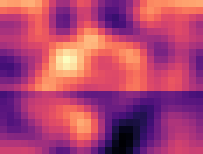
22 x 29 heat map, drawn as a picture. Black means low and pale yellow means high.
The top part is higher, up to a seam about 60% of the way down. Neither half mirrors the other. There are no lone odd cells. The texture is blotchy. The values follow a bell shape.
